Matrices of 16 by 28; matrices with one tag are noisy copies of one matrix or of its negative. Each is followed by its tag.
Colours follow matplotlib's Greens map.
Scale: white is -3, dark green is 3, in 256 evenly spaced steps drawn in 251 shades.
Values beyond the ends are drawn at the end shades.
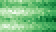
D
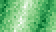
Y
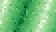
Y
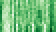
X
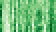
X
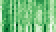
X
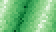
Y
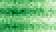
D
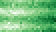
D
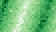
Y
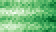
D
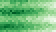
D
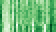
X
